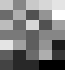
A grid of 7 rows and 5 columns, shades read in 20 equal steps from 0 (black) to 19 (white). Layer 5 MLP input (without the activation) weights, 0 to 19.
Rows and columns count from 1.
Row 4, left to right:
9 9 7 10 10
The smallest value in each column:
5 3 3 0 0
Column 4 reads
16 11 6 10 11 13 0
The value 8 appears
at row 2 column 1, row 3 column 2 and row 6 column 3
